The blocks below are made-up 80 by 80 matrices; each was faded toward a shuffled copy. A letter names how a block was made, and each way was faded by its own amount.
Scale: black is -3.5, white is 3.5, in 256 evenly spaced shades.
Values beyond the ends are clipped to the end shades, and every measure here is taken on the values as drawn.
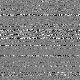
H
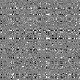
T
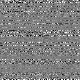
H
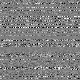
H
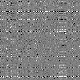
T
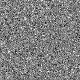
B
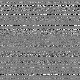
H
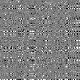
T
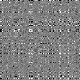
T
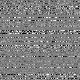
H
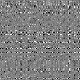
T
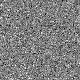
B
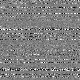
H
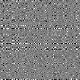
T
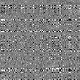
T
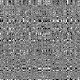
T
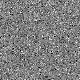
B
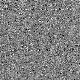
B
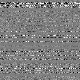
H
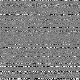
H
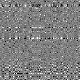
T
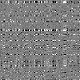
T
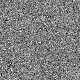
B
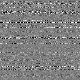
H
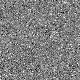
B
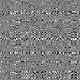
T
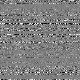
H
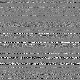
H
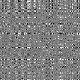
T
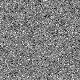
B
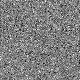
B
